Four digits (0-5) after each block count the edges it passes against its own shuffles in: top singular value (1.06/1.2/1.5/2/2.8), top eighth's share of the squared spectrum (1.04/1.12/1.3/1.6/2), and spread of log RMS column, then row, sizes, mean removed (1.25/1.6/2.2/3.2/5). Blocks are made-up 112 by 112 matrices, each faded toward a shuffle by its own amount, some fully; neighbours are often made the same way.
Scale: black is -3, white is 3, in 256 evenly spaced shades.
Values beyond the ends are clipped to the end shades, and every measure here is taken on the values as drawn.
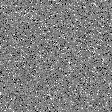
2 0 0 0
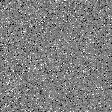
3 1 0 0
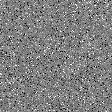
3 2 0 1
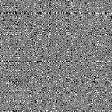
5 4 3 3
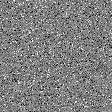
2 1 0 0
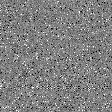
3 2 0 1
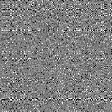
5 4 2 3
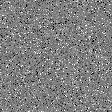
2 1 0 0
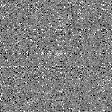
4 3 2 2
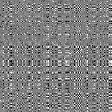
5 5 4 4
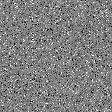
0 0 0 0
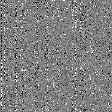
2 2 3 2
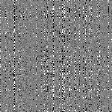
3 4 4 3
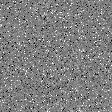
0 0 0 0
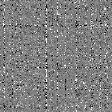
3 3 3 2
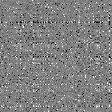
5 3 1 2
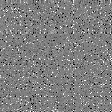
4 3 2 2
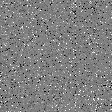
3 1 0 0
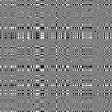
5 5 4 4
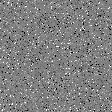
1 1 0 0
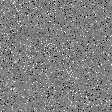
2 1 0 0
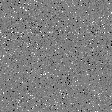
2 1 0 0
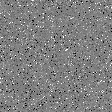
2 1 0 1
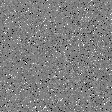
0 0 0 0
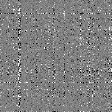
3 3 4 3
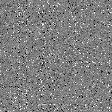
1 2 2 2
